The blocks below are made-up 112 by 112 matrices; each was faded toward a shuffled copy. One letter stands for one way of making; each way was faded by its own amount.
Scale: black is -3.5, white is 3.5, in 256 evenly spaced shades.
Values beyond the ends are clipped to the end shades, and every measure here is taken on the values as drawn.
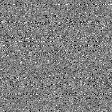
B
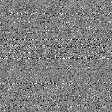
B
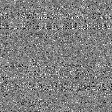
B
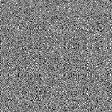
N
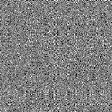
N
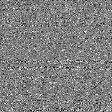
B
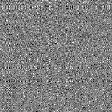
N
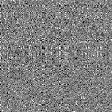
N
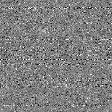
B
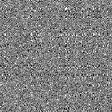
N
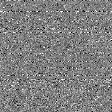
B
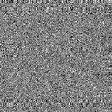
N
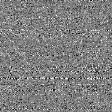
B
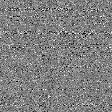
B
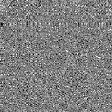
N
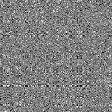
N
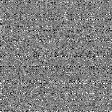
B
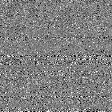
B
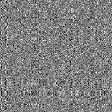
N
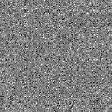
N
